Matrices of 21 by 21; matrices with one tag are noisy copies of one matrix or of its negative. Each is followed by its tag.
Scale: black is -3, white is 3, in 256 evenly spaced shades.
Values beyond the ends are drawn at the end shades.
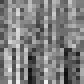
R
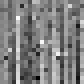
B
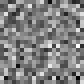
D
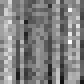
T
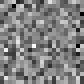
D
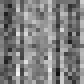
T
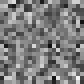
D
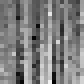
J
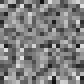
D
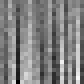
B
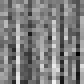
B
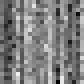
T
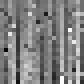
B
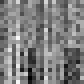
R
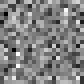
D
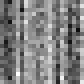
T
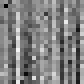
B
